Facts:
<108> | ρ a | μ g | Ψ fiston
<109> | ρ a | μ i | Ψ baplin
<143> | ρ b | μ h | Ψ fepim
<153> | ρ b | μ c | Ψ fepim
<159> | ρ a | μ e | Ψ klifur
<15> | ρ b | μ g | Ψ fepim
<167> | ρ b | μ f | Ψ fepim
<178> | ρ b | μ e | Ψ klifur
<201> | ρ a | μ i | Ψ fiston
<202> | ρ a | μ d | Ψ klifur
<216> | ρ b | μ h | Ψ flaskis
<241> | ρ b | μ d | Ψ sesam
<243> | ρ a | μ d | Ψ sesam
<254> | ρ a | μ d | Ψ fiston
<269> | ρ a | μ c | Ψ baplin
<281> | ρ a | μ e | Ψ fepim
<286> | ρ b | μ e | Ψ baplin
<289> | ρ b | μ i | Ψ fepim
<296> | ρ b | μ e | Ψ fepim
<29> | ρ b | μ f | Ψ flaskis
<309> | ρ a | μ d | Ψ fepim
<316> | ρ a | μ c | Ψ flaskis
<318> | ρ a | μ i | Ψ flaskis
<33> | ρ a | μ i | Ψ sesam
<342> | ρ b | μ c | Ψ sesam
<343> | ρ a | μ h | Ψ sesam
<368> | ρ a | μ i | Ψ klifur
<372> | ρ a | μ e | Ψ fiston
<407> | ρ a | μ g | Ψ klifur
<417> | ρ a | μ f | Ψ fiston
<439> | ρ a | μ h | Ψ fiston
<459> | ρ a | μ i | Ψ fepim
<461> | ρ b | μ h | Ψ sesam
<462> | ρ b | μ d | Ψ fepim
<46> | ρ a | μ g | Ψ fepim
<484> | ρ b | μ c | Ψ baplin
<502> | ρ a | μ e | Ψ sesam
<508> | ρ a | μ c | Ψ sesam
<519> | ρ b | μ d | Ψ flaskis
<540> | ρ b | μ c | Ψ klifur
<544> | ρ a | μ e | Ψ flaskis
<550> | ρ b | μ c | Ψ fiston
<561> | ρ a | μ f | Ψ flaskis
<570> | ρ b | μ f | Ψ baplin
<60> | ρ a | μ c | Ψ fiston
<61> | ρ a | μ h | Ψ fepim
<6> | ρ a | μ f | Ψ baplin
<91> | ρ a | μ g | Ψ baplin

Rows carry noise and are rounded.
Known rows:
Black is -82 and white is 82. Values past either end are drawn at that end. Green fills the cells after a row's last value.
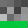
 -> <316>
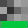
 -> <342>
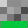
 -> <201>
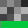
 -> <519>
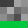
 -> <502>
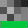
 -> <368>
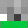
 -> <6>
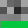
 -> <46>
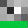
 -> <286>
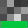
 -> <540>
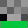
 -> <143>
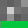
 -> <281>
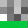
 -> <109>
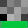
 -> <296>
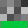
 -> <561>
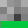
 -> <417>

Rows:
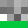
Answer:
<269>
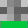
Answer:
<108>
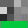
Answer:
<241>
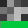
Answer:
<178>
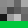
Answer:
<15>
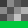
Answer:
<216>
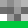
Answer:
<91>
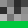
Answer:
<407>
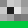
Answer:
<570>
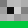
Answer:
<484>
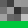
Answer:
<508>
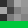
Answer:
<461>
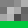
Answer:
<372>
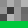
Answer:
<550>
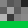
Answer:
<318>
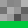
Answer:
<439>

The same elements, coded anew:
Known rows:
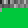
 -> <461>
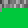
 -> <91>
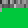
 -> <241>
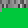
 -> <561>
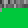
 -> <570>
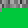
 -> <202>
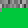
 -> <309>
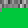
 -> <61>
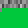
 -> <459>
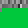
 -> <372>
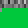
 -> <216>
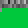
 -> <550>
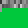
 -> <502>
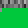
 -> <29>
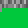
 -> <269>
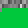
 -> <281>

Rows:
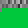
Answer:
<60>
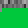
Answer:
<167>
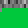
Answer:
<143>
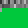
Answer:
<342>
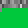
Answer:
<159>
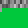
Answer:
<508>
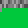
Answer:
<6>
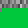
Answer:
<108>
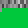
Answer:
<316>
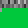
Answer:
<519>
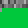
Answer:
<286>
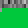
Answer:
<153>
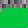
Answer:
<296>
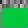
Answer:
<343>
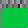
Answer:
<417>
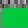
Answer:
<540>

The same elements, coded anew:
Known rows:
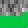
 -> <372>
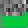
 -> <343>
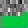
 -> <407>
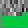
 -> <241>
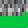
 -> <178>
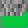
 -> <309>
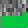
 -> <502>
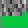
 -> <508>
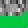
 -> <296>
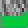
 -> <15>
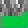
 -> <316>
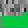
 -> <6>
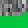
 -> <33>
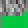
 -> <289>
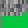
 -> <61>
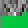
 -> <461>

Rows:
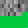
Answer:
<46>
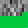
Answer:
<342>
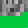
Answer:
<91>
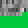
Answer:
<109>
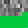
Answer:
<318>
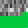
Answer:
<540>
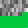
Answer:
<550>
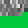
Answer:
<561>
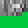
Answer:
<29>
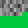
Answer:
<281>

